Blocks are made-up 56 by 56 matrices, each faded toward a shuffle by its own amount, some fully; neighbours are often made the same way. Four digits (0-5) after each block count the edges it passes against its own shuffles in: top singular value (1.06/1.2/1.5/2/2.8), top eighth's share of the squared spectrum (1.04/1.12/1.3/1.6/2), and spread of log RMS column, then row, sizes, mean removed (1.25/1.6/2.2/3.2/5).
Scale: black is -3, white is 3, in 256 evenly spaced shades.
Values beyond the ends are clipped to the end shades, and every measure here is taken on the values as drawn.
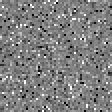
0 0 0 0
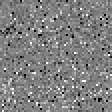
2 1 0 1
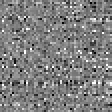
4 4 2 2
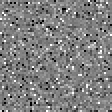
1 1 0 0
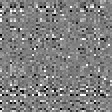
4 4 3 3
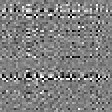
5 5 3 4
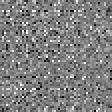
4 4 2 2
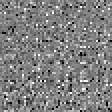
3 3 1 2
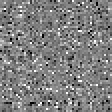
3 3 1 1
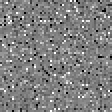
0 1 0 0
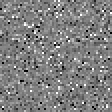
2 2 0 0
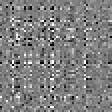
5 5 3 3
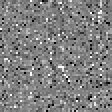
3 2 1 1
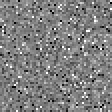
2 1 0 0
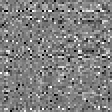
4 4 2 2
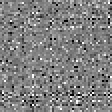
4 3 2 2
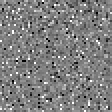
2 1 0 0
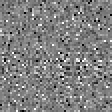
3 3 1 1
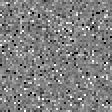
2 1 0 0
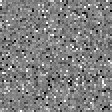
0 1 0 0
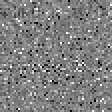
3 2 0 1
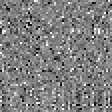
3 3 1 2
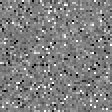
0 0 0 0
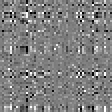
5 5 3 3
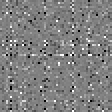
3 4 2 2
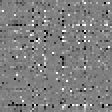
3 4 2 2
